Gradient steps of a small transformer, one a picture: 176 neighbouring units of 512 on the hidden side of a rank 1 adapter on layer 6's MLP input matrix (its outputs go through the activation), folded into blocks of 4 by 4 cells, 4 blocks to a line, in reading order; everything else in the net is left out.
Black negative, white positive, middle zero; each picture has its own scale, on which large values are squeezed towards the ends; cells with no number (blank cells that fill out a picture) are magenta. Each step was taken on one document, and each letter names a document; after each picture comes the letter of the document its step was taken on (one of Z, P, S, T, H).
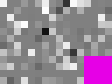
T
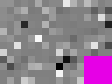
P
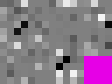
P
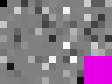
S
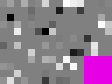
T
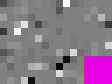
P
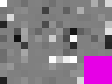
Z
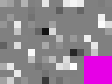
T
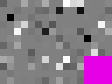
T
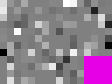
P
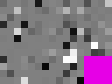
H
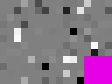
H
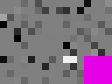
H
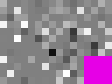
H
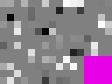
T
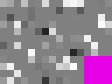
T
